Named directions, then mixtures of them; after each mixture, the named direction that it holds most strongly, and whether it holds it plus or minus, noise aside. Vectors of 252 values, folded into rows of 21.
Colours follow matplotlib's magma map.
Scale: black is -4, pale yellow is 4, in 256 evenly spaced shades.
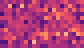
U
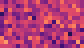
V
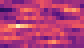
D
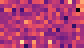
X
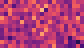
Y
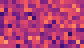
V, plus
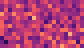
V, minus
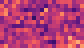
Y, minus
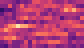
D, plus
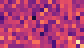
Y, minus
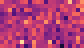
X, plus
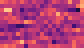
D, minus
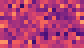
U, minus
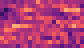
D, plus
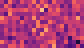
Y, plus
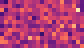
V, plus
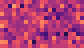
U, minus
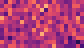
Y, plus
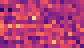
V, minus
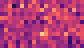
U, plus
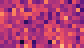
X, minus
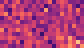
Y, minus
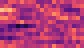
D, minus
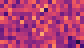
Y, plus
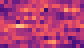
D, plus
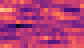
D, minus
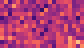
Y, minus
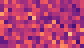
V, minus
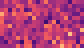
V, minus
